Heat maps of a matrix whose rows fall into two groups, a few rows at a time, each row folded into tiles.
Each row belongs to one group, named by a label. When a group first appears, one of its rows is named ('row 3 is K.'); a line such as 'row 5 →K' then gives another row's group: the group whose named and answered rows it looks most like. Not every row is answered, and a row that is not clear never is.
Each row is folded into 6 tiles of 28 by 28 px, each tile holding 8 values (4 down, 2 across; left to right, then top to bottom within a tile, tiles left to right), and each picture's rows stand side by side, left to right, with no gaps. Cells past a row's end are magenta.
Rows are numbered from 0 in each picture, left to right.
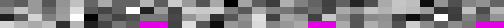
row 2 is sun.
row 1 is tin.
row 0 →sun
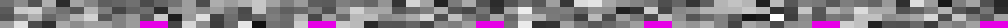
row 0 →tin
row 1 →tin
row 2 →tin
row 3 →tin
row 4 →sun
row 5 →tin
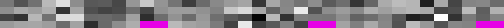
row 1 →sun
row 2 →sun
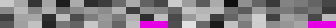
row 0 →tin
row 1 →tin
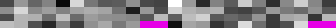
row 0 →tin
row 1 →tin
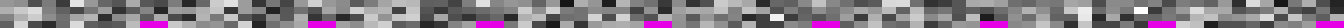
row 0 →tin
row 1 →sun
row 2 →sun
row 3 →tin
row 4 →sun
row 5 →sun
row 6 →sun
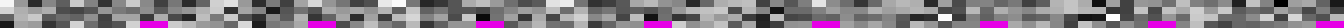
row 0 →tin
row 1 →sun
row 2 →sun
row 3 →sun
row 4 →sun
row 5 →sun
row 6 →sun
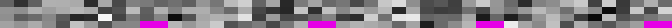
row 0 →sun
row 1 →sun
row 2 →sun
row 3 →sun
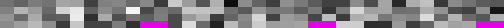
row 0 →sun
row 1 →tin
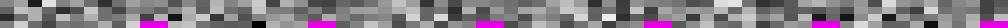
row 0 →tin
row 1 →tin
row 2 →sun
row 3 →sun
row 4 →sun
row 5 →tin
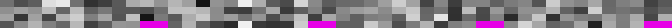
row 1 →tin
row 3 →tin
